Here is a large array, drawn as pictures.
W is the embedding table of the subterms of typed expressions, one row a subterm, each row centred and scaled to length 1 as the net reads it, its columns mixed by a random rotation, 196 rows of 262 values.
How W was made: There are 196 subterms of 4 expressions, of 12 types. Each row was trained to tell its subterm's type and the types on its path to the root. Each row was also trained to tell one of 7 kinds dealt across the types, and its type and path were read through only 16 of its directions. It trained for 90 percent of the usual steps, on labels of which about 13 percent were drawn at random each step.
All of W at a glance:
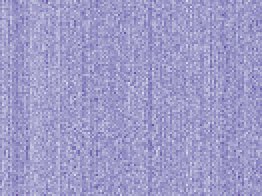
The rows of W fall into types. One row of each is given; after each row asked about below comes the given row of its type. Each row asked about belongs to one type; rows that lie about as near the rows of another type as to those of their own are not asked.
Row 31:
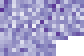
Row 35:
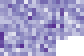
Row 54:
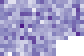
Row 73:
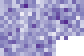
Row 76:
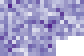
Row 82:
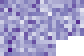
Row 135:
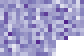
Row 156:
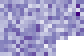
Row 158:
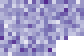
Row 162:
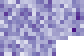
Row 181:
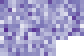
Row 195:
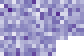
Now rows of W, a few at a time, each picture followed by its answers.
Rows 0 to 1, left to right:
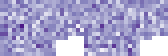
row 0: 31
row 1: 35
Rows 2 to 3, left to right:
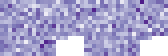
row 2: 156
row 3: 73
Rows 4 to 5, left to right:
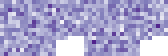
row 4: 76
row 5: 31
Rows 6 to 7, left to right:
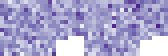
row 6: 162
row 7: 35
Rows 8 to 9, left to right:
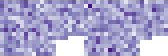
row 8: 135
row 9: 82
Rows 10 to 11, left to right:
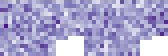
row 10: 181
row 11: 156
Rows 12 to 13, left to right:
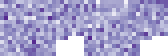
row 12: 54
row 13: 76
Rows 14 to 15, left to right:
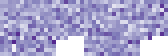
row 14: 156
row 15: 156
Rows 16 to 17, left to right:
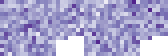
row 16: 82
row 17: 162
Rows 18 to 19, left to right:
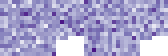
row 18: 158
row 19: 82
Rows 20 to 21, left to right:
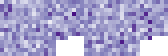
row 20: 162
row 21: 135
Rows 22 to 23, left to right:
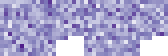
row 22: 162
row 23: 158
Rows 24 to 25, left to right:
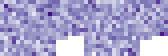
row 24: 162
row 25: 35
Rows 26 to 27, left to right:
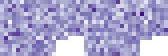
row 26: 181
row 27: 195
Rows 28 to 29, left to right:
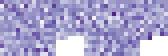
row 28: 35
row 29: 31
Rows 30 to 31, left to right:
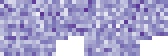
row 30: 195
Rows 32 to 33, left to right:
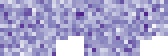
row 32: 162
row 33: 82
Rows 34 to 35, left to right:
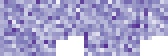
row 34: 156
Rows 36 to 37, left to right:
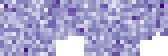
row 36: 35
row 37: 54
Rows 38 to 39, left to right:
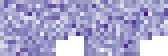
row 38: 31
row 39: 135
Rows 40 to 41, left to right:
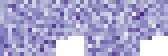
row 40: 156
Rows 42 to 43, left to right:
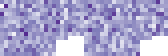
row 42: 195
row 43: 162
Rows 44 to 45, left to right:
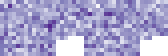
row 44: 76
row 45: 158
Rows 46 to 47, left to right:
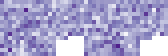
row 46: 82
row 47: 76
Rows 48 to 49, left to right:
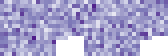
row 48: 156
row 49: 76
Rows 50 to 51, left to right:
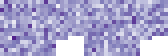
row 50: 158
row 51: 82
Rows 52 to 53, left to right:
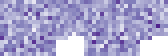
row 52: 54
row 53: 31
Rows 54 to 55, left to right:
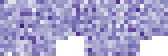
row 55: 195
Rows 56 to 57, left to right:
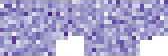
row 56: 158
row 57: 82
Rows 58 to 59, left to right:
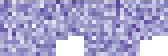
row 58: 31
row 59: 73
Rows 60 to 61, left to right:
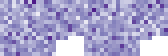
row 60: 195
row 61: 73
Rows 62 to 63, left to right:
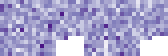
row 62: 135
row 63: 82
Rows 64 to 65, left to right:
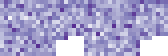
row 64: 31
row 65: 162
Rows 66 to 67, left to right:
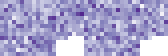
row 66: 54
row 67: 158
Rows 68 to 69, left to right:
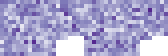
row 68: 31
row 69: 54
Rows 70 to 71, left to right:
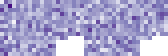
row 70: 76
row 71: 54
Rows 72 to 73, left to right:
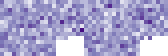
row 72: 73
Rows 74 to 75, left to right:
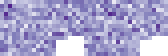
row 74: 156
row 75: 158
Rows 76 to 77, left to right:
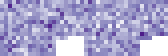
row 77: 31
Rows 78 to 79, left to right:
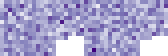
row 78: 73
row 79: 82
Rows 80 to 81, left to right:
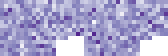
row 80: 73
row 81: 195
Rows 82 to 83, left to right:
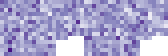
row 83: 195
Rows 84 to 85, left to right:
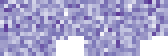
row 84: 181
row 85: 54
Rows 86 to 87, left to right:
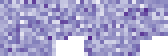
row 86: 82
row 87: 195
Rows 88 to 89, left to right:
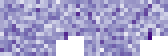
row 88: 156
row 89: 135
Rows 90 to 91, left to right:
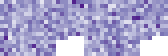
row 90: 76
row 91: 54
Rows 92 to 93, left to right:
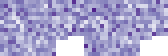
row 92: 162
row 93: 73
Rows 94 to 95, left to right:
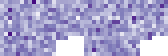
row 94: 195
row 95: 82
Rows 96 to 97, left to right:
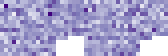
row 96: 162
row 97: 195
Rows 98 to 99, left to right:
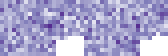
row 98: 76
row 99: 54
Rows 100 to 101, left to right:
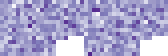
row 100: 31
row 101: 76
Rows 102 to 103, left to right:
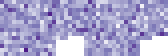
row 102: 35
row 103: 31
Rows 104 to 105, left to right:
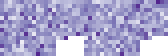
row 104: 135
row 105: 181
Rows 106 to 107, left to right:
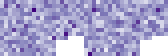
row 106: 158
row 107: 76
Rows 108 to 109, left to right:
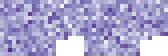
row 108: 82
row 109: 31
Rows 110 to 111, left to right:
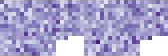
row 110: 181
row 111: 162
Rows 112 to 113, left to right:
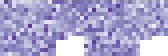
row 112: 54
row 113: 82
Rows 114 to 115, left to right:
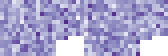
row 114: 135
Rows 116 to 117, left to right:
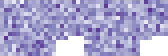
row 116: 181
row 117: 54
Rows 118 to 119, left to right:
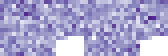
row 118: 158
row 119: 73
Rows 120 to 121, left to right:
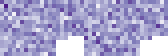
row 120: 31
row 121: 158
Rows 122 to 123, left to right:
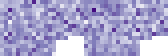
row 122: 195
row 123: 73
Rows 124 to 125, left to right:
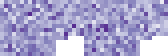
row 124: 195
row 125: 82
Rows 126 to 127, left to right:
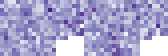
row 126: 195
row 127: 35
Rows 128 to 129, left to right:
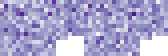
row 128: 156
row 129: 158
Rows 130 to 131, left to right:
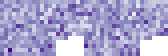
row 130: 82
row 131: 73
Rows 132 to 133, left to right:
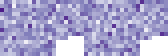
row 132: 158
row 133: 35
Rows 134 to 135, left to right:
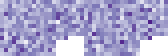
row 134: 158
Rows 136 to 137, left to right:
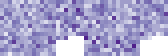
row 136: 54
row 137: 54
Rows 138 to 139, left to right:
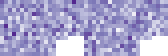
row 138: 181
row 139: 73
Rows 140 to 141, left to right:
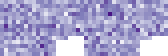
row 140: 181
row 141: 158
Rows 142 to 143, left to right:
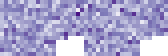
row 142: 156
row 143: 156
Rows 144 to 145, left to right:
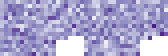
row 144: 156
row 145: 31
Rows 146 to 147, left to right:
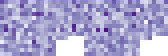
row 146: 54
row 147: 135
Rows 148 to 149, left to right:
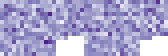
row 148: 156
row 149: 135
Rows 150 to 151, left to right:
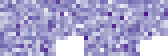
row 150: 35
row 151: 158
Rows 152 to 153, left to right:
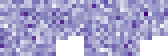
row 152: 158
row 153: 135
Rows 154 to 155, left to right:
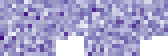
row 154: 158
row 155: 76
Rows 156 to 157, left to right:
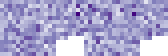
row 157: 162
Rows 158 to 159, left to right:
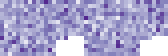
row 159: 54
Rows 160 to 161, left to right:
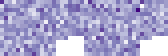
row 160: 181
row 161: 158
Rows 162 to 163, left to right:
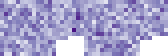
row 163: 181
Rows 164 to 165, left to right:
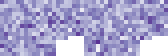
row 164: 73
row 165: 156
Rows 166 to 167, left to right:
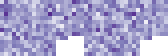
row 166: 162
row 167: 135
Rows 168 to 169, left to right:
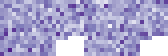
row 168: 82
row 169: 181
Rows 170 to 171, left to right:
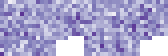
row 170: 156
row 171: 76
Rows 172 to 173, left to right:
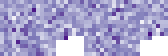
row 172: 135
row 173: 158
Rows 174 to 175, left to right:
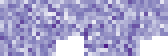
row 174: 195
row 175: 35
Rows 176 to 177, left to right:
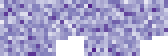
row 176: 73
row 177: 82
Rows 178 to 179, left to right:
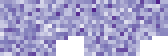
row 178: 156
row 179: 35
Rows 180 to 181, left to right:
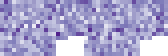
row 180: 31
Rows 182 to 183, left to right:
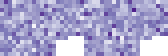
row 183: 195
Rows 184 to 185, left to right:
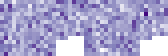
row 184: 76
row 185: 135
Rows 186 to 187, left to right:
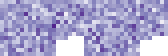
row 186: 195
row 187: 76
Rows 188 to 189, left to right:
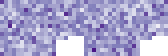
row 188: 31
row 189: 82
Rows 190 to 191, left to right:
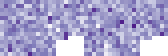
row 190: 82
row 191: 76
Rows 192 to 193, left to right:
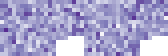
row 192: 162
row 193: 54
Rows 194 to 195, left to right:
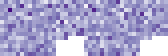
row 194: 73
